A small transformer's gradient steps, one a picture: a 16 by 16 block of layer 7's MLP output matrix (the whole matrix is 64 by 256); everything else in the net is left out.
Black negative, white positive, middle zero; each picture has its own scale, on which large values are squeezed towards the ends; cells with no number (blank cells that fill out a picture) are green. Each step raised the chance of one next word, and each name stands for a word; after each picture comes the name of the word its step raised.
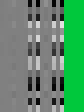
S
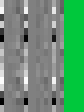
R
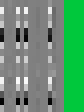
R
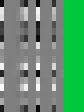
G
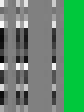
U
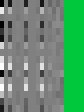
G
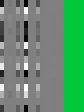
G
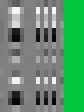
R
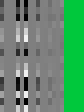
S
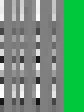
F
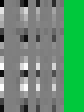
G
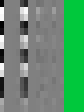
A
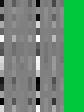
S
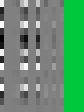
U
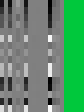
S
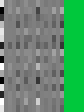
U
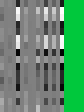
A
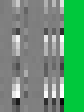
F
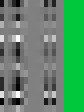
S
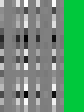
U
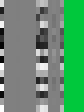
U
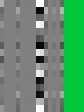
U
